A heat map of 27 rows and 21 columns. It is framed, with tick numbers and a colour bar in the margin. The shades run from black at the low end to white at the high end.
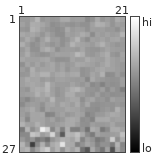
Slope: none. Seam: horizontal, 80% of the way down, the top part calmer. Roughest part: bottom left. Histogram: heavy tails on both sides. Mirror symmetry: none. Average level on the scale: 60%.
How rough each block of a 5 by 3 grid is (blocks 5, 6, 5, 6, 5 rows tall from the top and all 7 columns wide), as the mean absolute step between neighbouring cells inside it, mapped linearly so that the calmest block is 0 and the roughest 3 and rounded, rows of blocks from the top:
0 0 0 | 0 0 0 | 0 0 0 | 0 0 0 | 3 2 2
